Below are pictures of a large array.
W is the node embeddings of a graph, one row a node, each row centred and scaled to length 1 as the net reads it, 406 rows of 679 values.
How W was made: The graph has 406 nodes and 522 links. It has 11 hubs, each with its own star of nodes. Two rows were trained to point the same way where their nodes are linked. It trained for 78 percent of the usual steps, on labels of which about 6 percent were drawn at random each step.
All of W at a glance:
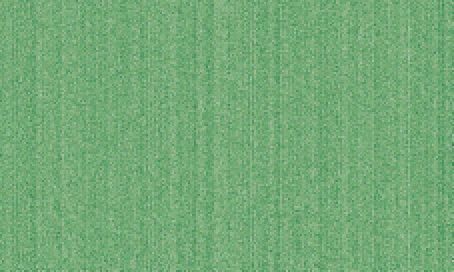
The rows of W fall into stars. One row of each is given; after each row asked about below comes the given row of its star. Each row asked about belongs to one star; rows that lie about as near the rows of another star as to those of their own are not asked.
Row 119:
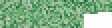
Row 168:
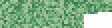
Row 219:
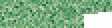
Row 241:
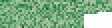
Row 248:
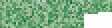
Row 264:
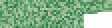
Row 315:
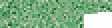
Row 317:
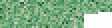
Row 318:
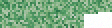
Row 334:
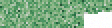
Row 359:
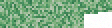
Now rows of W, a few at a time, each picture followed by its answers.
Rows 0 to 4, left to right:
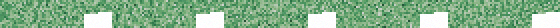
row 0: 359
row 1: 359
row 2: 241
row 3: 264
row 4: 241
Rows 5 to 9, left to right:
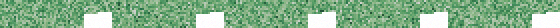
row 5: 241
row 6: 264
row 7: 168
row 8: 248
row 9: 241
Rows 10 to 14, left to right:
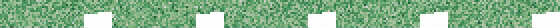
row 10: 315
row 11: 334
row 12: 241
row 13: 359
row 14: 219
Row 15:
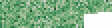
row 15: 318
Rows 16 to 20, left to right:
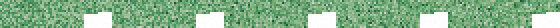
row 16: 334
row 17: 315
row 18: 248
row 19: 119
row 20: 264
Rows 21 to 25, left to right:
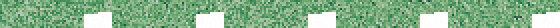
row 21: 318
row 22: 241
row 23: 359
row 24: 317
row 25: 359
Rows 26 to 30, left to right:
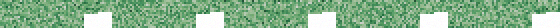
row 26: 219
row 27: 359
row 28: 318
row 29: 119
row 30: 334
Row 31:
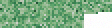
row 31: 317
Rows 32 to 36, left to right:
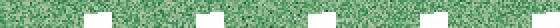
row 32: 317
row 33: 264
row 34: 317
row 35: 219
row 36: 219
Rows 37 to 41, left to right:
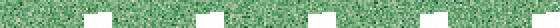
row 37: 219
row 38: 219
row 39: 317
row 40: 119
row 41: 248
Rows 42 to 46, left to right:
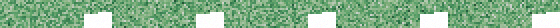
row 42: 317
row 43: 318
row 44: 264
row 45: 359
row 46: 359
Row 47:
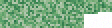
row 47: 168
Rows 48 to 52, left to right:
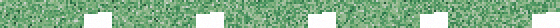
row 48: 248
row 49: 318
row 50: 359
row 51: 168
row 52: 219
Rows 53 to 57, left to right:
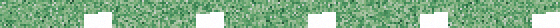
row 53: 241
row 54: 219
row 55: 318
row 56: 318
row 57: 248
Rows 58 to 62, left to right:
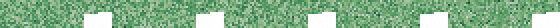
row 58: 119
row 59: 318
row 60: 168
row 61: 241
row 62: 119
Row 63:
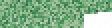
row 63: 359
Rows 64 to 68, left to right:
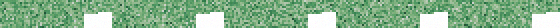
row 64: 317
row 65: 241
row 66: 264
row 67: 359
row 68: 317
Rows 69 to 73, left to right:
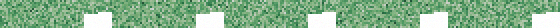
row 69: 334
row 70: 318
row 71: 168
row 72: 168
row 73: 248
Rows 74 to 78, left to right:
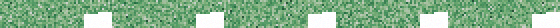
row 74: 334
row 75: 248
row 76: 315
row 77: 334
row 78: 334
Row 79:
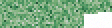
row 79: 219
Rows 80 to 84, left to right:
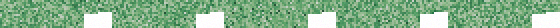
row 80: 317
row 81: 219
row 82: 168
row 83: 359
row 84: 315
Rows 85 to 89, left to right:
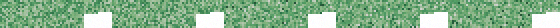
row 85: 318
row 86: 334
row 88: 241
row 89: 168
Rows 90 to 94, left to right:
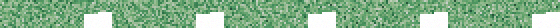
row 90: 241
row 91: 119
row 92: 359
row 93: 318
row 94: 264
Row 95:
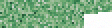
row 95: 359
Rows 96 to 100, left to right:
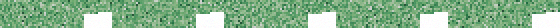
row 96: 119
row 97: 248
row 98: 219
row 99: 119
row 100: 168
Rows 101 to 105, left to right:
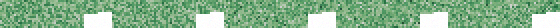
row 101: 248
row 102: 334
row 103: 219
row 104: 317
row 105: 359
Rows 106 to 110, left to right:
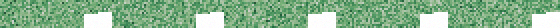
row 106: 315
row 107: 219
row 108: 318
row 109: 334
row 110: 334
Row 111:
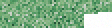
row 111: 241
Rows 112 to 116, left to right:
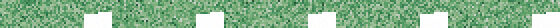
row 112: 359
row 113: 248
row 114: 318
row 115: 168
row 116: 318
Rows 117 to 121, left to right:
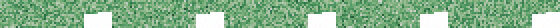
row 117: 264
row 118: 318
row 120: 248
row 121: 248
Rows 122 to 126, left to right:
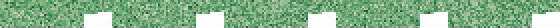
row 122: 264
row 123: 359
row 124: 219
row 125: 334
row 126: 119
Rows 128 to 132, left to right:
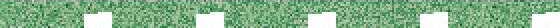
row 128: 264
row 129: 334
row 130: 168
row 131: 318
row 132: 241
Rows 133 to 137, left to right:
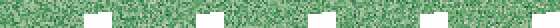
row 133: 219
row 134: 248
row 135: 168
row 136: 318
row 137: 359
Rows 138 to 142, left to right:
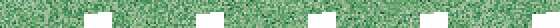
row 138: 219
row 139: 241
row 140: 359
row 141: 317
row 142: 241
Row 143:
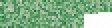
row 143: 317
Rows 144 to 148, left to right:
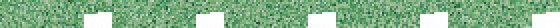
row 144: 168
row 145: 241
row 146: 241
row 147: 248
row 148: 219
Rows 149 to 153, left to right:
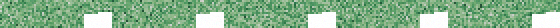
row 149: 315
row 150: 318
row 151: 219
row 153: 264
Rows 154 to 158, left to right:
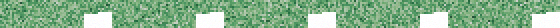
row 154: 359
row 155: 119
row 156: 318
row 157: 168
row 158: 119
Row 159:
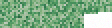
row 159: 318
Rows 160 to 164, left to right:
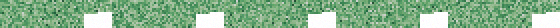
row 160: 318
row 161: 119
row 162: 248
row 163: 219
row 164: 334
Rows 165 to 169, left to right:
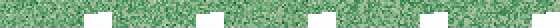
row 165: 315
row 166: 315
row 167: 168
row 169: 318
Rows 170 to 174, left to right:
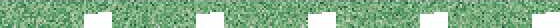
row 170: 317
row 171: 317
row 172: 219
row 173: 318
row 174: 248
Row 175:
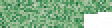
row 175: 359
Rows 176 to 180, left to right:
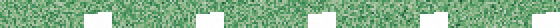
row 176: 264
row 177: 168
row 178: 318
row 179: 264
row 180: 241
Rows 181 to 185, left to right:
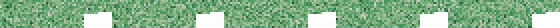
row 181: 219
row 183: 264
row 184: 334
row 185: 248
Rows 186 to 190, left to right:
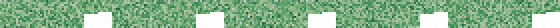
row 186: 119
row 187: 264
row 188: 317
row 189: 334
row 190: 359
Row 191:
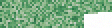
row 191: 241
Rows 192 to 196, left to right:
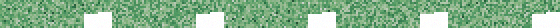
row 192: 219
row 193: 219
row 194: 168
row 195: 317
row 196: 241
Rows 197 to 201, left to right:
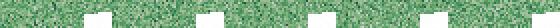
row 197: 241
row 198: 318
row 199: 317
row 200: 119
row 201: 219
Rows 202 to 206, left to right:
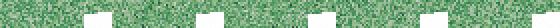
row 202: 315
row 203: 119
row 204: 264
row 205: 359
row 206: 168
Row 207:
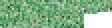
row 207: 248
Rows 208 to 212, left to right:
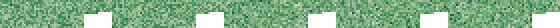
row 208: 168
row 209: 241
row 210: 359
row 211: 264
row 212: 219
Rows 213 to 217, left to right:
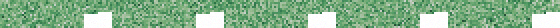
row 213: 119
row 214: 359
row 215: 318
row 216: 119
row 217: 318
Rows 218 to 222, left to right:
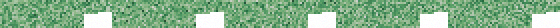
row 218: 119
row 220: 119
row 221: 241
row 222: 241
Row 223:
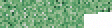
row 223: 315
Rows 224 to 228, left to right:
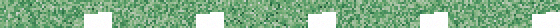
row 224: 317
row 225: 241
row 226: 219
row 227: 359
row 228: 264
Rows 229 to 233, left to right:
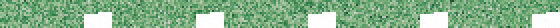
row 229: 248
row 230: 359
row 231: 219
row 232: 219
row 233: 315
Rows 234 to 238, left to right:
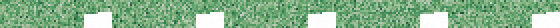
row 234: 168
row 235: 359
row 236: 241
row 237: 318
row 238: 315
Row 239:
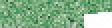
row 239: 264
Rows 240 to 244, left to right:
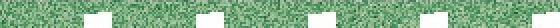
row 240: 334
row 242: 219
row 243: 359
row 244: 219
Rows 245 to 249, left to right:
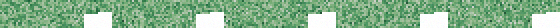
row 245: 248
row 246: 315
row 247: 318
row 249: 241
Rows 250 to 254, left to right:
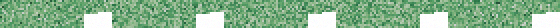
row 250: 318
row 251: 264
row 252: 359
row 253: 248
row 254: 264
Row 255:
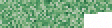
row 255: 119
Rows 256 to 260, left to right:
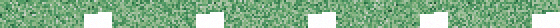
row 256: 359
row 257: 241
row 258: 315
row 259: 334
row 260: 315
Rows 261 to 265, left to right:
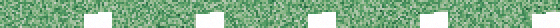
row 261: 318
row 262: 264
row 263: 315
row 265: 334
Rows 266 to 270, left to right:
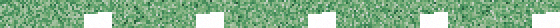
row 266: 168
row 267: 119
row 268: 248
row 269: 334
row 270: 248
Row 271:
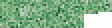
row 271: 318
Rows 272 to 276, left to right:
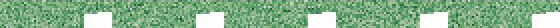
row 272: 248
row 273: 359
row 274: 334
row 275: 219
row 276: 315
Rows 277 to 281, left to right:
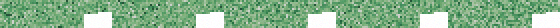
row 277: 315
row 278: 264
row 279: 168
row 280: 168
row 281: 219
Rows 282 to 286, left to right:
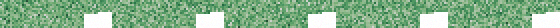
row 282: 359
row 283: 168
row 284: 241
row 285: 315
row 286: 248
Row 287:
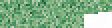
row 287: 359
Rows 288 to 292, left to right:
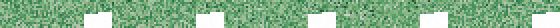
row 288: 359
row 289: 318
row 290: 168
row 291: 315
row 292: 264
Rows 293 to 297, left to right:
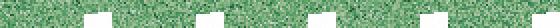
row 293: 315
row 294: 264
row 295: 219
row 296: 168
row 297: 264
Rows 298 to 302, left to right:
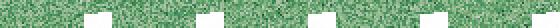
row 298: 264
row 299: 219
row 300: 318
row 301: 168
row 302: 334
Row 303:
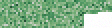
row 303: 264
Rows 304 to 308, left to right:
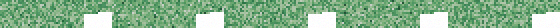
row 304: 168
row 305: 315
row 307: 241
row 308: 248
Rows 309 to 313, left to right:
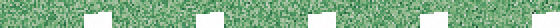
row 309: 264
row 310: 264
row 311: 264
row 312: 315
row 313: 334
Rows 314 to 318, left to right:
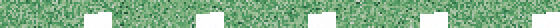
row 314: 248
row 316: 219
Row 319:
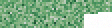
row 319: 241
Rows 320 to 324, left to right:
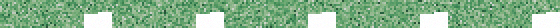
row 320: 264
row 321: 168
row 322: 317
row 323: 317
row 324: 315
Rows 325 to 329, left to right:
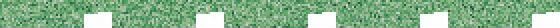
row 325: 318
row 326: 317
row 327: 241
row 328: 248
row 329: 119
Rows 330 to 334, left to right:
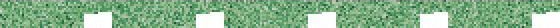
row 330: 359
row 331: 359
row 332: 219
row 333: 219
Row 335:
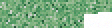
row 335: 241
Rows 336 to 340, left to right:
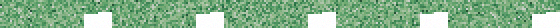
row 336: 334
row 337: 334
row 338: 315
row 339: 334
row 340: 359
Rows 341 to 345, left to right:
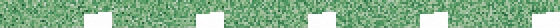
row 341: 359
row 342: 219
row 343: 334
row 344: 359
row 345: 219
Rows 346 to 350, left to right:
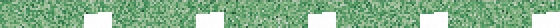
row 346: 168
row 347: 315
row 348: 241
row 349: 248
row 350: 334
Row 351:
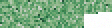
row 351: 318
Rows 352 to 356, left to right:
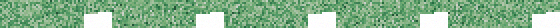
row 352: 318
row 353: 241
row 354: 317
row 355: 318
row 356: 248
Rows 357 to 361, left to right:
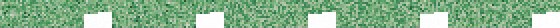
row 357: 315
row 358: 264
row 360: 317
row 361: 248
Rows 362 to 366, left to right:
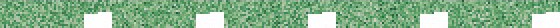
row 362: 219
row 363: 119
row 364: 119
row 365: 318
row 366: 119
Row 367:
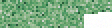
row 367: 315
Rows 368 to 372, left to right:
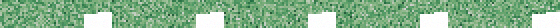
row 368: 168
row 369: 318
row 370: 317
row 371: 241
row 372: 359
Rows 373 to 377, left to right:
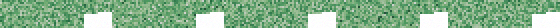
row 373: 317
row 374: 219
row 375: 317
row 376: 168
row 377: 168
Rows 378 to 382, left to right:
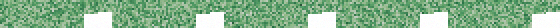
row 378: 318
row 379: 359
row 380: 315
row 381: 119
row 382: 318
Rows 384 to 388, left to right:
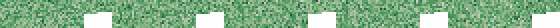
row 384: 241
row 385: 248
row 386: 317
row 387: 119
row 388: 359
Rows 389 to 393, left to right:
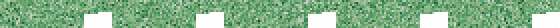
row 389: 359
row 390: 119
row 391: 248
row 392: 119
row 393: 241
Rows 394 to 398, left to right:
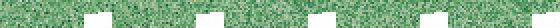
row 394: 317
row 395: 119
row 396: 264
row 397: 241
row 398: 318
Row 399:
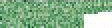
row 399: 334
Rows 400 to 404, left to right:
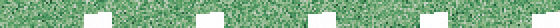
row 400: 318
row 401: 318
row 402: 264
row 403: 248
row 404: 359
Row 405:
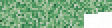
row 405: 334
